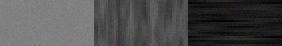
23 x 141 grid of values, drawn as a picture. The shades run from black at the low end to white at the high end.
It is made of 1 by 3 panels. Panel 1,1: middling, flat. Panel 1,2: low, streaked downward, faint in contrast. Panel 1,3: very low, streaked across, faint in contrast.
